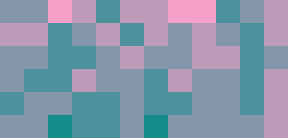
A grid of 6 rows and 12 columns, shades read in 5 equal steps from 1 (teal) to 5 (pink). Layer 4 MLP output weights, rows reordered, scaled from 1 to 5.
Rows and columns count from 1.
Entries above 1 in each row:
12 12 12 12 12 10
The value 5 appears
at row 1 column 3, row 1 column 8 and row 1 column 9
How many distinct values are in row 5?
3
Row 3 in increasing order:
2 2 2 3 3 3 3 3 3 4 4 4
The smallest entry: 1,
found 2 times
